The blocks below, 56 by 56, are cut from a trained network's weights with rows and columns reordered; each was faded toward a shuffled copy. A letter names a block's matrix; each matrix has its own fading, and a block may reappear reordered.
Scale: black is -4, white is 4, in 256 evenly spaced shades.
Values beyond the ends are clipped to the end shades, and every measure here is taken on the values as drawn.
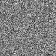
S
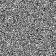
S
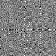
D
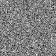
S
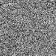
S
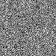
S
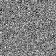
S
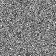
S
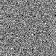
S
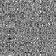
D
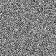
S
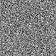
S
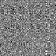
D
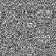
D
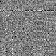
D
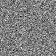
S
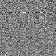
D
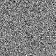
S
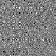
D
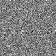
S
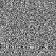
D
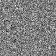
S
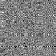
D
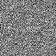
S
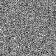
S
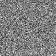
S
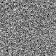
S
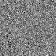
S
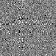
D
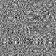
D
